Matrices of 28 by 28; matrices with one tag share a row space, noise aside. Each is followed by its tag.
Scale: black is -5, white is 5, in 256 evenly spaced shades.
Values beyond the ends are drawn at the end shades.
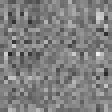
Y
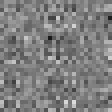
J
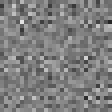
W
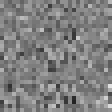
J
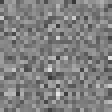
J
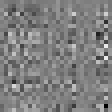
Y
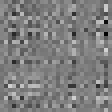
Y
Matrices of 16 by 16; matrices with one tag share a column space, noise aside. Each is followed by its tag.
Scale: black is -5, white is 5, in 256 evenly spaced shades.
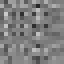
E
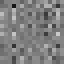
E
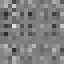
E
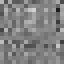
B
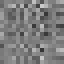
E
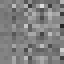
E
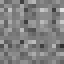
B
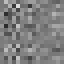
E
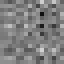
E
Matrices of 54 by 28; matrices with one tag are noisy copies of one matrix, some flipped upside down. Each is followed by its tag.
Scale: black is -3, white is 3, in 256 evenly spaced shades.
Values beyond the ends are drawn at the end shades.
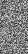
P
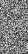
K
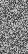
K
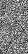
P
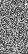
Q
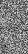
P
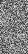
P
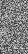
P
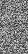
P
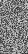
Q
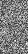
P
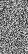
Q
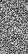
K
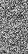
K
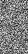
P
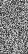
Q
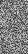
P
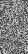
Q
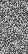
K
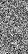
K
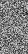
K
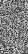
Q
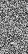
K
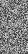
K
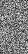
P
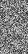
K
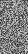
Q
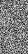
P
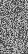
Q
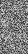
P
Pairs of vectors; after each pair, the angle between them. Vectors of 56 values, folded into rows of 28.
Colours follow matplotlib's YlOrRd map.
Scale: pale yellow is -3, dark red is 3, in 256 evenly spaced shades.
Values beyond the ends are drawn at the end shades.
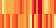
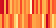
orthogonal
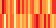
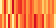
orthogonal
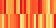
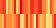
nearly parallel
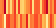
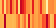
nearly opposite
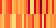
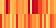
partly aligned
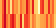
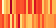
partly opposed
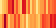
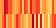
orthogonal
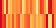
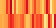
partly opposed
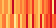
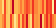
nearly parallel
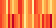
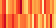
partly aligned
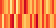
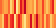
nearly parallel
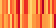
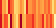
partly opposed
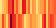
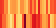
partly opposed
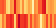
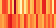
partly aligned
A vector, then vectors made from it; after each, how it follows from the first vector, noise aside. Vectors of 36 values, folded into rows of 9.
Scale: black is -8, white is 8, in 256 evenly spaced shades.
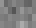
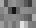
scaled up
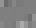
partly zeroed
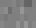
partly zeroed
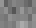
copied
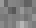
copied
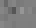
partly zeroed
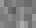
copied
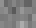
copied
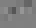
partly zeroed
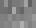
sign-scrambled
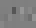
partly zeroed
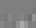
partly zeroed
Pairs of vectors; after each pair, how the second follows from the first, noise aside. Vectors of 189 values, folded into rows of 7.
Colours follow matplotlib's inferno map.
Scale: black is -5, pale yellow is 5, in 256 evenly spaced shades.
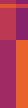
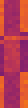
wrapped around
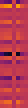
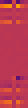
partly zeroed
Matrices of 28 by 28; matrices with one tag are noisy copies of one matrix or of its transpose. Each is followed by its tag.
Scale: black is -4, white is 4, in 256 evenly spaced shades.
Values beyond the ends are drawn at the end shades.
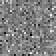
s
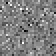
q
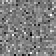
s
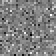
s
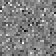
q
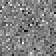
q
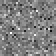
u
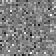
s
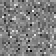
u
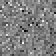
q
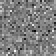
s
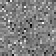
q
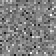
s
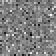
s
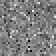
u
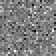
s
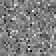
u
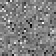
q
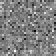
s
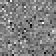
q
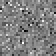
q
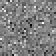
q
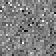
q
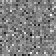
s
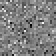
q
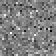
u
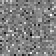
s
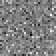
s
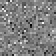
q
